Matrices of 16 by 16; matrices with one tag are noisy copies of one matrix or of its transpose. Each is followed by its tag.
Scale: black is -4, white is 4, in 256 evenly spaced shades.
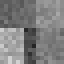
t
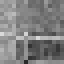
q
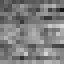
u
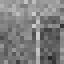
q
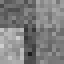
t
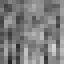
u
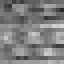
u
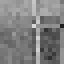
q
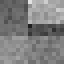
t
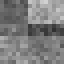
t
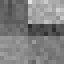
t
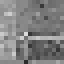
q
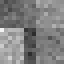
t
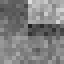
t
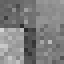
t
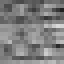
u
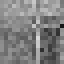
q
